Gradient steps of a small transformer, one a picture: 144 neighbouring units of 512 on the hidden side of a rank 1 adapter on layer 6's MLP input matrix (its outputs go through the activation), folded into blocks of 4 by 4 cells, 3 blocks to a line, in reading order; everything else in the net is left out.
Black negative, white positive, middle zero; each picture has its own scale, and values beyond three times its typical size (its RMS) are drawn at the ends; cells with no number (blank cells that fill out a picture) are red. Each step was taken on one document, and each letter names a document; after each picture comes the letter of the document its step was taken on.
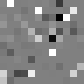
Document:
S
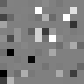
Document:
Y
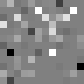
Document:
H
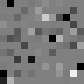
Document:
Y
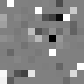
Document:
S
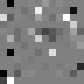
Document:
Y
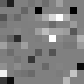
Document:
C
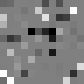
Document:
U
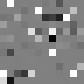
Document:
S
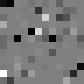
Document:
H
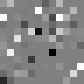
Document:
C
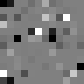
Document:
H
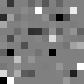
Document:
Y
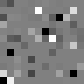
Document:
Y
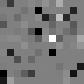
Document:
C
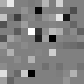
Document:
C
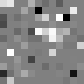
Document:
U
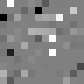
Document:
U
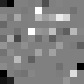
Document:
C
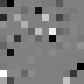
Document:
H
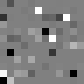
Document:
Y
